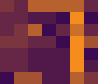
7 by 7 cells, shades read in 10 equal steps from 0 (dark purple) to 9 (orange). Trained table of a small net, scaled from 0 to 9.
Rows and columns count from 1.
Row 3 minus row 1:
-1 1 0 -6 -4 1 0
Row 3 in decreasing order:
7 6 3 2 2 2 0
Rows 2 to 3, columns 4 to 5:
1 0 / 0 2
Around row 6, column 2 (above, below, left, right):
2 5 2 1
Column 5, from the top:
6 0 2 0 1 1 1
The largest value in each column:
3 5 6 6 6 9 5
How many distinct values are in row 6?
3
